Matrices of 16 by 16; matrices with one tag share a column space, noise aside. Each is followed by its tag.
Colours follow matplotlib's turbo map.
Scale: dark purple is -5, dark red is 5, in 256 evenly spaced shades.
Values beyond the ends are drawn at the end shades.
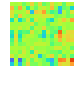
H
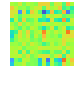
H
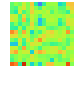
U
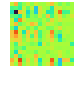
H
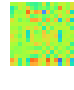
H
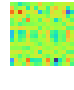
H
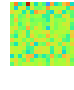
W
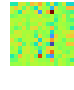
W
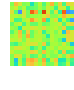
H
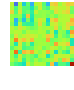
U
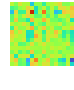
H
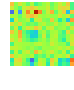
H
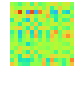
H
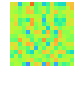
U
